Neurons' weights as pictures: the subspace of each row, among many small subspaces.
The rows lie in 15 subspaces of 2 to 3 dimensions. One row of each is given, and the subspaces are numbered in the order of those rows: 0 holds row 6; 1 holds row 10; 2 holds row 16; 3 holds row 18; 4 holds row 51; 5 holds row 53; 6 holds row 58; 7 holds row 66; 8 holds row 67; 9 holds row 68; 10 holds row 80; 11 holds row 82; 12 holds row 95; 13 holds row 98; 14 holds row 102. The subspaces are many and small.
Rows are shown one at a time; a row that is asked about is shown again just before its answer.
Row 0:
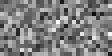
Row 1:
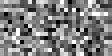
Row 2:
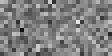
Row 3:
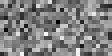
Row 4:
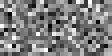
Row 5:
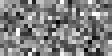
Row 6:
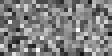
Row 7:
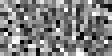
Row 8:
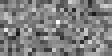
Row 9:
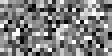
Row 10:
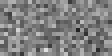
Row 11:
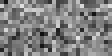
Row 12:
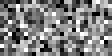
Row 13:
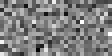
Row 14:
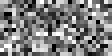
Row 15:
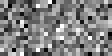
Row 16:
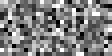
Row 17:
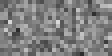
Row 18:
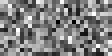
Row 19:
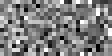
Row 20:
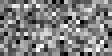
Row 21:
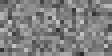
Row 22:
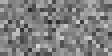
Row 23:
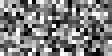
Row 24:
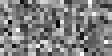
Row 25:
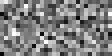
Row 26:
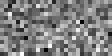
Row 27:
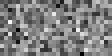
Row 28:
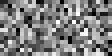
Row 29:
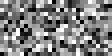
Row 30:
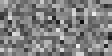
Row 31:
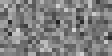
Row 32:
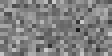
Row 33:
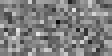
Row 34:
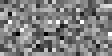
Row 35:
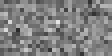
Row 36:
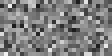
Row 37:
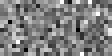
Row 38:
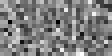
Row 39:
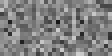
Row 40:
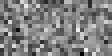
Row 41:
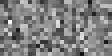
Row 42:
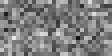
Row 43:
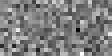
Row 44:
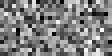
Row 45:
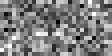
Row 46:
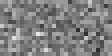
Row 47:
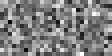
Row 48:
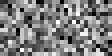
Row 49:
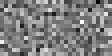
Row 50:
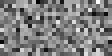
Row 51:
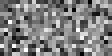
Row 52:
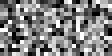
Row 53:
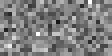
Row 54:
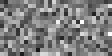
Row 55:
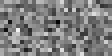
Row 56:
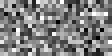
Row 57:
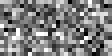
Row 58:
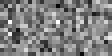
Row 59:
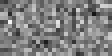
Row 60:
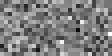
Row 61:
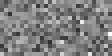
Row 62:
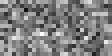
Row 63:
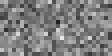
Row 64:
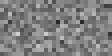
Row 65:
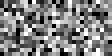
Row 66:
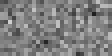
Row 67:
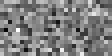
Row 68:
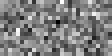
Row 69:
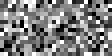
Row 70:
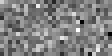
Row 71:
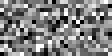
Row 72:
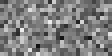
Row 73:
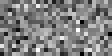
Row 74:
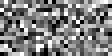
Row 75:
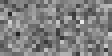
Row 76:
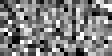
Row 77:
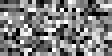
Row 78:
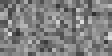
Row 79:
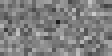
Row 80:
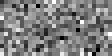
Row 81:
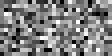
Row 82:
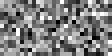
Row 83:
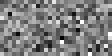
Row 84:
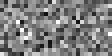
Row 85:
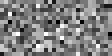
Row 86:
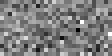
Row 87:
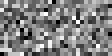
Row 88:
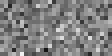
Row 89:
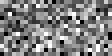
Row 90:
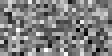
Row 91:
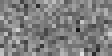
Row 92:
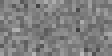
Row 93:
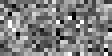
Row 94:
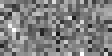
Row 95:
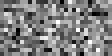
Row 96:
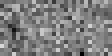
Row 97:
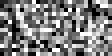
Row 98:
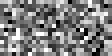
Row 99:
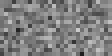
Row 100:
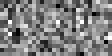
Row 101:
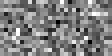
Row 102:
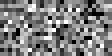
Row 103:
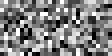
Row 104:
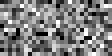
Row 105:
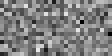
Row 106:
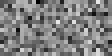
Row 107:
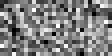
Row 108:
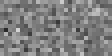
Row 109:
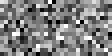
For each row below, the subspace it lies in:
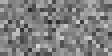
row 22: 14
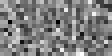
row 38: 0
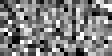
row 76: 0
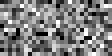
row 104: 13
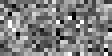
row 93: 7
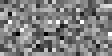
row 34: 8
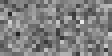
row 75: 7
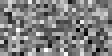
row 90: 1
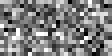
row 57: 13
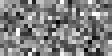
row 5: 9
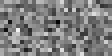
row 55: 8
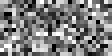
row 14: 5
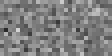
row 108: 8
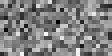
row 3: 1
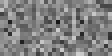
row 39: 0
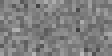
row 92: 10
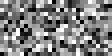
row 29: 12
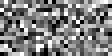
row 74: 11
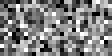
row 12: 6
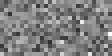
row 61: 0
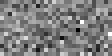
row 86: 4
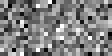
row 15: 13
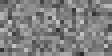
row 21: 2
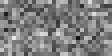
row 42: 5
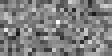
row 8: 1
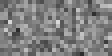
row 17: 4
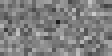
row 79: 1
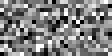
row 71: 11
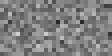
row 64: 8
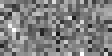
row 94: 7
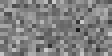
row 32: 12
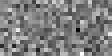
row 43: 4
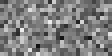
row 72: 14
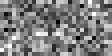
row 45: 5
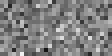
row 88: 13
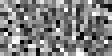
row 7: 0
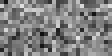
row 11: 5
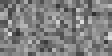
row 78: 6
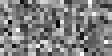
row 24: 10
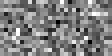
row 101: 12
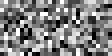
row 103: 9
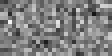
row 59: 7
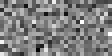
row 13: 11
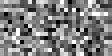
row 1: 12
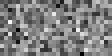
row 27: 6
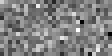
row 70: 10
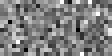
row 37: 2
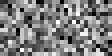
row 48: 3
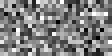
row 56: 11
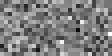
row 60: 0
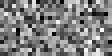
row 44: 11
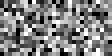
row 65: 9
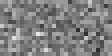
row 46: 13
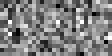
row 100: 6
